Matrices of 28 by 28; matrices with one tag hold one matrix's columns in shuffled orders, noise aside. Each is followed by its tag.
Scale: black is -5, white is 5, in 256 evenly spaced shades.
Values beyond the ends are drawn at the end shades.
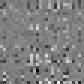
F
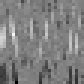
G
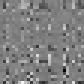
F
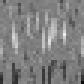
G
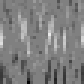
G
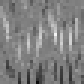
G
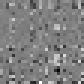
F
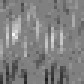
G
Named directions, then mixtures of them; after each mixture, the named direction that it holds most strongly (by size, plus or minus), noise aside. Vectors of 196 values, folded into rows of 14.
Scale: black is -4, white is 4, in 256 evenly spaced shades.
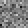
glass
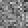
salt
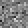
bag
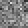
salt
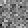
glass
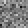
glass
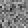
glass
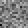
glass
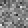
glass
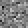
bag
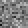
bag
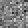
salt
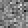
salt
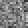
salt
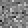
bag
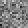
glass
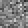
salt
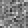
bag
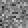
bag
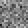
glass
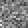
bag
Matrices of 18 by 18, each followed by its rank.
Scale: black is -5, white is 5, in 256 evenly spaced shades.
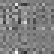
three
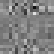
three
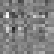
three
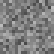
full rank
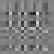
two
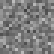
full rank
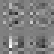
two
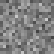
full rank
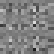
three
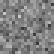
full rank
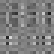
two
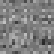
three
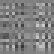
two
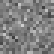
full rank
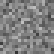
full rank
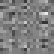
three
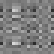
two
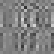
two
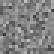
full rank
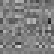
three
